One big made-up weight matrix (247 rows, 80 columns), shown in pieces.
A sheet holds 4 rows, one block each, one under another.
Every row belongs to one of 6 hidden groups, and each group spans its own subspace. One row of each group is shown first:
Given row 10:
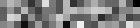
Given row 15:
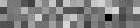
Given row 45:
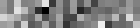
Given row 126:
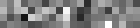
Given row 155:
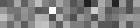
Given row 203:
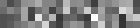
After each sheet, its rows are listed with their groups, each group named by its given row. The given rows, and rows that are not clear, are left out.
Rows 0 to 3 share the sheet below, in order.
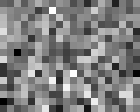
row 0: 155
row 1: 15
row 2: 45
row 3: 203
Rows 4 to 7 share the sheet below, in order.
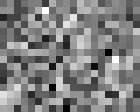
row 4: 45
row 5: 126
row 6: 155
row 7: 15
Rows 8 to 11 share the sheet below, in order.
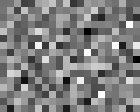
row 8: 10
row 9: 203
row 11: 10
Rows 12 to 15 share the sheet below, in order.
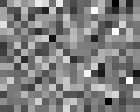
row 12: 155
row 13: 155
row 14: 10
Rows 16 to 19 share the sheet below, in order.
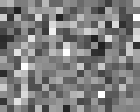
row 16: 203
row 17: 15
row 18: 10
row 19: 10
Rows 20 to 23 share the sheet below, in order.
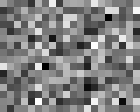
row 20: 15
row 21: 203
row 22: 126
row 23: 203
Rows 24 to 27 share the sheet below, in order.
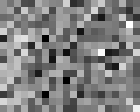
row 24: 10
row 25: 45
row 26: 15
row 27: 45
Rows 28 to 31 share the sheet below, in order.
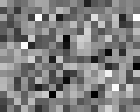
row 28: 203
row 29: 126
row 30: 15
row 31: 155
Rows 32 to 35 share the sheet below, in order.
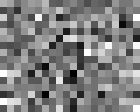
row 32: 203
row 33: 15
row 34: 45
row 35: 45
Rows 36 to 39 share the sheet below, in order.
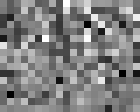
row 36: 203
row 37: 126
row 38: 45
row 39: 126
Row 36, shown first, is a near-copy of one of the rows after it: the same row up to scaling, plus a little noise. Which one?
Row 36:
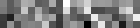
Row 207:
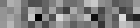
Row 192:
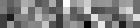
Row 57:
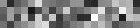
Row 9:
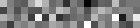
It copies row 192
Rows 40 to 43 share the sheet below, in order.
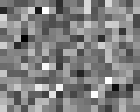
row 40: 126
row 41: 10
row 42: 126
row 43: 155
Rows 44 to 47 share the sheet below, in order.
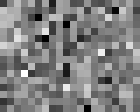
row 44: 15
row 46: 126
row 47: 203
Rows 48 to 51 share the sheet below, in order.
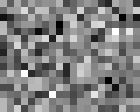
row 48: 45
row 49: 155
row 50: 126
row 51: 155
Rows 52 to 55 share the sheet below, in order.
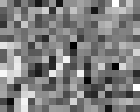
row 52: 155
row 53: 45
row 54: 15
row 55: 10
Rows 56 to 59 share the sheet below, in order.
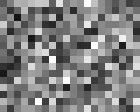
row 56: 155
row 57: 203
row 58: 15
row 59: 203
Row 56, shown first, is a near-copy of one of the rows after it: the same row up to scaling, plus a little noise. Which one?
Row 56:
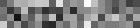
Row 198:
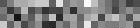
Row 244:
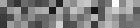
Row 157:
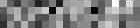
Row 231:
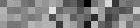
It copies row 198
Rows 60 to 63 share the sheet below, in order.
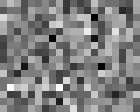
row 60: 203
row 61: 155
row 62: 10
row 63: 155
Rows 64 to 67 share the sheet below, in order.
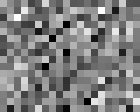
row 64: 10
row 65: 155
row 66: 45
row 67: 10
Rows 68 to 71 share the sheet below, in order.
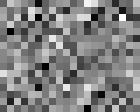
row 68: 203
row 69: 155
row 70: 45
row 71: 203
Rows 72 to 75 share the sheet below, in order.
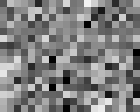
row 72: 203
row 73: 45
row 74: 15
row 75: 15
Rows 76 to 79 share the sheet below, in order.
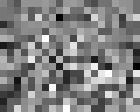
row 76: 203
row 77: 45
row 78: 15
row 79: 15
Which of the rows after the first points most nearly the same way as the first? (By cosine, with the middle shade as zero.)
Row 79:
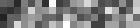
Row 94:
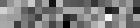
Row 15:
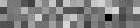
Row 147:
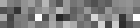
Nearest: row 15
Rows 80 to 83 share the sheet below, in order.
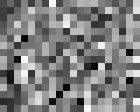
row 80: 15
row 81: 10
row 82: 10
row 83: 15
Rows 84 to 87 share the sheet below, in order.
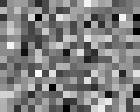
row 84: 203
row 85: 10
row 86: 203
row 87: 15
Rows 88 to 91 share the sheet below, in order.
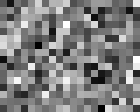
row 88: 10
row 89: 15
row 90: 15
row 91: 45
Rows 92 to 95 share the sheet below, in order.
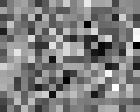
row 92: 203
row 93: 15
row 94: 15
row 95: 155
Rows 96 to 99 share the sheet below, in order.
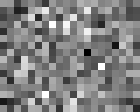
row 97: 203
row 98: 10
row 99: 45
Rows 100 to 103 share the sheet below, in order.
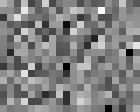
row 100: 10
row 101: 10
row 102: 126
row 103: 126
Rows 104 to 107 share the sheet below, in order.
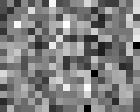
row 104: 15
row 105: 15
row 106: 203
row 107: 203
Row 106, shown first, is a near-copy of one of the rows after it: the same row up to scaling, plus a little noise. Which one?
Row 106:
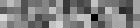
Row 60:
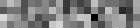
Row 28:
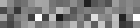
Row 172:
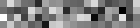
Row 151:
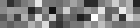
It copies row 60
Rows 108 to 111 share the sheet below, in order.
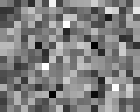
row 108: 15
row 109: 203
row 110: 45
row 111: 155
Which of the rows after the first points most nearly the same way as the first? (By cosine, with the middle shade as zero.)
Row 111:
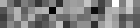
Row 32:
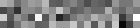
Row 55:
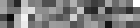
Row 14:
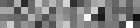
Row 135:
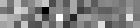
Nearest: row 32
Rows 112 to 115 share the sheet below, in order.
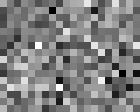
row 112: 155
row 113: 203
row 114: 45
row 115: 155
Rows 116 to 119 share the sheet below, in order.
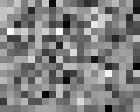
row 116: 15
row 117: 155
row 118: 15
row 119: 126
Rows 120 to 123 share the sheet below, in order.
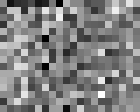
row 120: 155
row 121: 45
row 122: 45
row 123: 10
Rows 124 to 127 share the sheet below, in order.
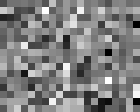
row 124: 45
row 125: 126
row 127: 15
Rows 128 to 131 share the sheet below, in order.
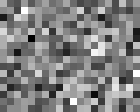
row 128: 10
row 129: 15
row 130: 203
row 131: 155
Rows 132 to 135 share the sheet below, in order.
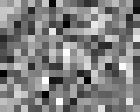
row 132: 15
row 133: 15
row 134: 203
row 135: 45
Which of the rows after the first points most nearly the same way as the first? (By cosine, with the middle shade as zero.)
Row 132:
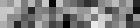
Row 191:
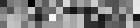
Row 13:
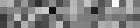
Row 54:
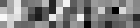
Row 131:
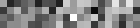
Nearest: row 54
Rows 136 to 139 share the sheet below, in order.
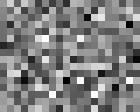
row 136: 10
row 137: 45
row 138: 10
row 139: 155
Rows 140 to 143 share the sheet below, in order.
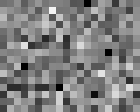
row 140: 155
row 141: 126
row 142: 10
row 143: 155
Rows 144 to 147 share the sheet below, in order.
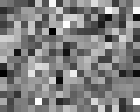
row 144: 15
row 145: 15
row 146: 45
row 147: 203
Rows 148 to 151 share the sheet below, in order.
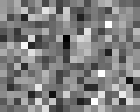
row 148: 126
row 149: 126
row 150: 10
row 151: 203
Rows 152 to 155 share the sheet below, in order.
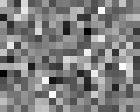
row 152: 10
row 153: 203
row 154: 203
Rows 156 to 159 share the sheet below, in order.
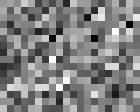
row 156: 10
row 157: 155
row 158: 15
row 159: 155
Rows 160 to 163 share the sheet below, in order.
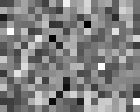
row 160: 203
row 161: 155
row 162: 10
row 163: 15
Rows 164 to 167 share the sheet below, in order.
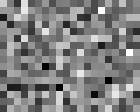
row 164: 10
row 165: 10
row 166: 126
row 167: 155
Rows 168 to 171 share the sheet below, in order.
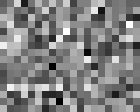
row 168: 10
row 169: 15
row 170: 155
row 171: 155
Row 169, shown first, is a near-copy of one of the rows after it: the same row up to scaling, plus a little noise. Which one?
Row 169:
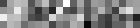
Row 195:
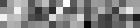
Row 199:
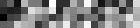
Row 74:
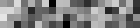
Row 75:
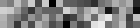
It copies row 195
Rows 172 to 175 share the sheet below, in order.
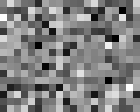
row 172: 203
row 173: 15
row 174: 126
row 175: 155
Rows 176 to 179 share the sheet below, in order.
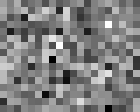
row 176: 126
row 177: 155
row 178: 15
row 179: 126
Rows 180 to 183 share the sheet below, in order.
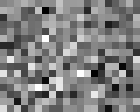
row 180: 126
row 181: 45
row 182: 203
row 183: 155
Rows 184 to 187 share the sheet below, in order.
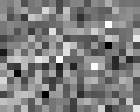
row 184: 126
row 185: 15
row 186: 155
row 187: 45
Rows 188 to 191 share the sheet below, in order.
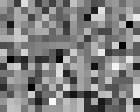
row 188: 10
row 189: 45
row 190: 155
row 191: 15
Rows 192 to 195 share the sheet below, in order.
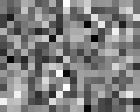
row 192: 203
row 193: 155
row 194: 155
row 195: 15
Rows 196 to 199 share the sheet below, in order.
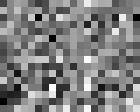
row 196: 203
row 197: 155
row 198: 155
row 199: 15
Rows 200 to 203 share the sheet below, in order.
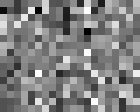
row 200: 126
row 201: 203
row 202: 203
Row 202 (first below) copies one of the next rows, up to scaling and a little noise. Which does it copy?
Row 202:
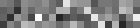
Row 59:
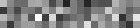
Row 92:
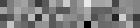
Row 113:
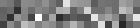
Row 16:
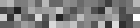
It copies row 113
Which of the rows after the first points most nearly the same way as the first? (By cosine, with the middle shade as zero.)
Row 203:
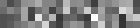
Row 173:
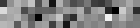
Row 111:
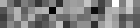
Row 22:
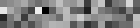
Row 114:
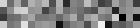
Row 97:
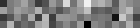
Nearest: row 114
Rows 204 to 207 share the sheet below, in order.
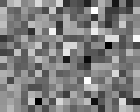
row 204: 155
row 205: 15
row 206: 203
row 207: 203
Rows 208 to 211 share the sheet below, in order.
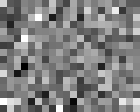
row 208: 15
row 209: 10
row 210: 10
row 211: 45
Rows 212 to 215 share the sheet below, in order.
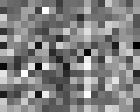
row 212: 126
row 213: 203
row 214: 126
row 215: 126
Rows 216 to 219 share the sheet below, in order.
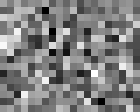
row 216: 45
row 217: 15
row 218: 203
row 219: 10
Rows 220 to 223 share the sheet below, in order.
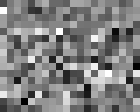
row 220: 45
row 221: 155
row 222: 15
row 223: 126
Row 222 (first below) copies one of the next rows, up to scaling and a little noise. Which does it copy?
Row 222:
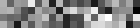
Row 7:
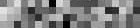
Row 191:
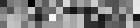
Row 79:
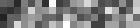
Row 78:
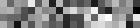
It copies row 78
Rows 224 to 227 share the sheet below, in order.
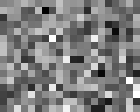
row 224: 126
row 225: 155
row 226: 10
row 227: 15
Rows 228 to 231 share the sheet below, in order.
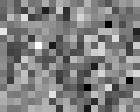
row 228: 126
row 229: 15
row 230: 10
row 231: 155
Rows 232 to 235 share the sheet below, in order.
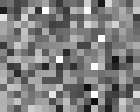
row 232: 126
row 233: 10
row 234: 155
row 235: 155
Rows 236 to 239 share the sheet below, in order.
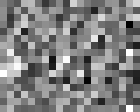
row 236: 10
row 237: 10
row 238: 15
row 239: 10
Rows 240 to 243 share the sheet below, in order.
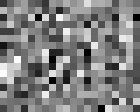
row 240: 203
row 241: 203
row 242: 15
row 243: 45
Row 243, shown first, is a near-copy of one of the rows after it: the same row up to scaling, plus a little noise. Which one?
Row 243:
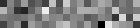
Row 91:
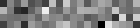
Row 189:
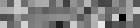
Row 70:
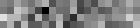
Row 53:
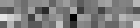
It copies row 91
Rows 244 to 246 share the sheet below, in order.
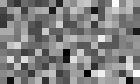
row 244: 155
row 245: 10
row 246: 10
